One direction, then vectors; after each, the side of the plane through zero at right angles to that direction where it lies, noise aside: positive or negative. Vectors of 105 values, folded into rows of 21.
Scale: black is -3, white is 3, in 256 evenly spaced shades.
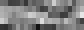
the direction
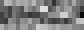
negative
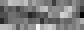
negative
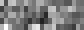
negative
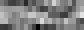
positive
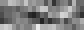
negative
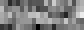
positive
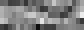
positive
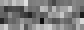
negative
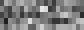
negative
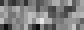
positive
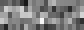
positive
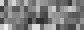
negative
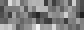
negative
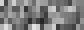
negative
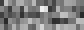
negative
